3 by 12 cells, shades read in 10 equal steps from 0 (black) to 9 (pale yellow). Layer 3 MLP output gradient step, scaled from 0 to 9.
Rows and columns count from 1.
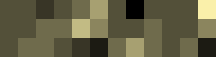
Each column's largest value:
3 4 4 4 7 6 4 6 4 3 4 9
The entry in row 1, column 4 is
3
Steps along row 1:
same down up up up down down up same same up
